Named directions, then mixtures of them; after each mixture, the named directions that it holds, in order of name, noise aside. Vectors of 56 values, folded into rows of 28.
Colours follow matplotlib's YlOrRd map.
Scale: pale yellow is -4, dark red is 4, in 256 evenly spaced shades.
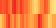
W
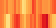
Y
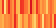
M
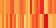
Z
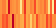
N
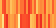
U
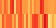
M, W, Z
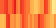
W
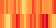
Y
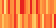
M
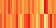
Z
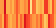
M, U, Z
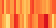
M, Y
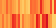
N, Y, Z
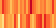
M, U, Y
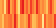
M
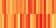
U, Y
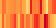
U, Y, Z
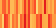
N, U, Z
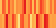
N, U, Z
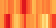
Y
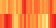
W, Y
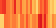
U, W, Y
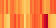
Y, Z
